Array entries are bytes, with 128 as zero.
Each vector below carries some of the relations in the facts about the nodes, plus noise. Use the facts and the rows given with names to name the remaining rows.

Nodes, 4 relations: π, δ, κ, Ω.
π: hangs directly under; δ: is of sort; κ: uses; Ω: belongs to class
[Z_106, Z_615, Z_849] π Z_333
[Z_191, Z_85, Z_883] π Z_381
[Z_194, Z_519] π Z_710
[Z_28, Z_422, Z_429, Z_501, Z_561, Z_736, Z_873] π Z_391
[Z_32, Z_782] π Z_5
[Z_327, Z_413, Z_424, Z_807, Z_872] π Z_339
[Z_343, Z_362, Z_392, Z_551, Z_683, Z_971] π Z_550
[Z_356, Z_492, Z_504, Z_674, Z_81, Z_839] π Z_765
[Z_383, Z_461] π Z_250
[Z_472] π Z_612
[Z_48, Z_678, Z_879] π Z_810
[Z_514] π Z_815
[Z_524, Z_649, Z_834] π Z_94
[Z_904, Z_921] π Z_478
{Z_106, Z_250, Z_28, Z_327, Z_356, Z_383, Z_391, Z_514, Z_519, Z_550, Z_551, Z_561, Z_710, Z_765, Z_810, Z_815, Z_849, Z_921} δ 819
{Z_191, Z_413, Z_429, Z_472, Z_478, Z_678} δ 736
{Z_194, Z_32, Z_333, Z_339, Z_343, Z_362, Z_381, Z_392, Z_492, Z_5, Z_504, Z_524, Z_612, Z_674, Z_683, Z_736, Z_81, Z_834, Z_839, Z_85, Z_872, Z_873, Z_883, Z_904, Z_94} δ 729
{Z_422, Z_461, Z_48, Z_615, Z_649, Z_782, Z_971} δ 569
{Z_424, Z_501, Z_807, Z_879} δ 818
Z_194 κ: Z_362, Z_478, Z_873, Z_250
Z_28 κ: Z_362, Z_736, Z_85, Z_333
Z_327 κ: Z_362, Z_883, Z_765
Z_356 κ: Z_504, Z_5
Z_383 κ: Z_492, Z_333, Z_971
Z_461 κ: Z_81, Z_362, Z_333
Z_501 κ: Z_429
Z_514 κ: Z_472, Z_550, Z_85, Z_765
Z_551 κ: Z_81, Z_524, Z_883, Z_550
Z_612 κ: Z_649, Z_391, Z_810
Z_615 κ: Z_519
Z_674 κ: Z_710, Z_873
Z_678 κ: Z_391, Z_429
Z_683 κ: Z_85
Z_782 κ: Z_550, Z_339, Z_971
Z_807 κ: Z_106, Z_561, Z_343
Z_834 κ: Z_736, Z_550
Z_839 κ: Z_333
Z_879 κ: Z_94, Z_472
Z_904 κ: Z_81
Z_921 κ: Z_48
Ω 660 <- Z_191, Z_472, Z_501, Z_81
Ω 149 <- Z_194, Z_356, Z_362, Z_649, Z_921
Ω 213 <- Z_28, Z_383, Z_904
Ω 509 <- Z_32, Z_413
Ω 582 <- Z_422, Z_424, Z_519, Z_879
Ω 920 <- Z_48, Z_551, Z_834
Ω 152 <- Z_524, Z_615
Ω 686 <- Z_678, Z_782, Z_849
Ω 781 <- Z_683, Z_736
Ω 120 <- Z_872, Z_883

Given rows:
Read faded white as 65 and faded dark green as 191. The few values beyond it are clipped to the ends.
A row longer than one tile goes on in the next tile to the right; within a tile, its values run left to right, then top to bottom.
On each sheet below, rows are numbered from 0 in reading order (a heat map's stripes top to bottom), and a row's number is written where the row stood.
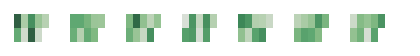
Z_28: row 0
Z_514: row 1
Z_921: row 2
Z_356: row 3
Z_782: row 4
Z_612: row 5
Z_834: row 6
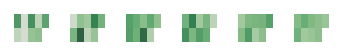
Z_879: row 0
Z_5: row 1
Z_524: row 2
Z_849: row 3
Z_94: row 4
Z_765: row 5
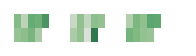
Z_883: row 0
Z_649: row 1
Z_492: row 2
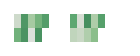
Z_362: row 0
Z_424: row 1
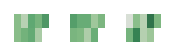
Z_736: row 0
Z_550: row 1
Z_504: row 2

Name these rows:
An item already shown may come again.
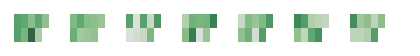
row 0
Z_524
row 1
Z_765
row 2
Z_422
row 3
Z_343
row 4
Z_834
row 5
Z_782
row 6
Z_971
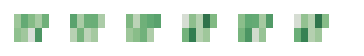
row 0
Z_551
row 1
Z_519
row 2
Z_872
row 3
Z_504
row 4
Z_561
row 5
Z_504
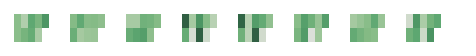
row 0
Z_736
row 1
Z_765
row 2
Z_391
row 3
Z_383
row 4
Z_904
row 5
Z_106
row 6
Z_810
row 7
Z_194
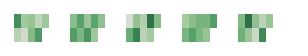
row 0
Z_461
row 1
Z_81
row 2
Z_504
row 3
Z_873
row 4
Z_921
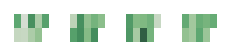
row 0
Z_424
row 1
Z_413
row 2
Z_501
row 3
Z_683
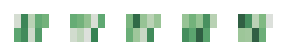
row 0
Z_32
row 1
Z_48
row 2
Z_921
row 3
Z_678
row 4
Z_615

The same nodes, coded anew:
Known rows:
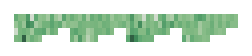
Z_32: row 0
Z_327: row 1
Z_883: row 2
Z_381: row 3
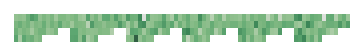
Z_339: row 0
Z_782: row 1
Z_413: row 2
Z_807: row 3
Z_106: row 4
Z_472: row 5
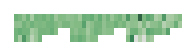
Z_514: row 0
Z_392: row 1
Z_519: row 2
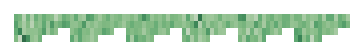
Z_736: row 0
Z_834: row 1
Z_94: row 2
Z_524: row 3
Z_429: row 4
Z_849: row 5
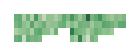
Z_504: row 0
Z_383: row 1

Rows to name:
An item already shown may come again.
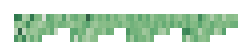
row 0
Z_501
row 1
Z_879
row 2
Z_478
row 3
Z_807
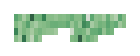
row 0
Z_904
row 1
Z_32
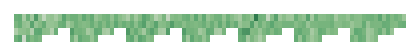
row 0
Z_504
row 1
Z_478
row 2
Z_343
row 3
Z_478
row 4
Z_48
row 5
Z_815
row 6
Z_461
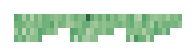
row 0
Z_391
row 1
Z_879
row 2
Z_873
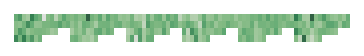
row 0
Z_81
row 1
Z_422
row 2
Z_649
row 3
Z_362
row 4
Z_461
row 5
Z_28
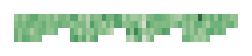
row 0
Z_492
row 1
Z_678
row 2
Z_921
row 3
Z_422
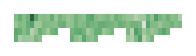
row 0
Z_424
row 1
Z_971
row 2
Z_194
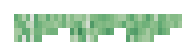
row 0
Z_356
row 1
Z_921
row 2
Z_551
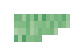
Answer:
Z_612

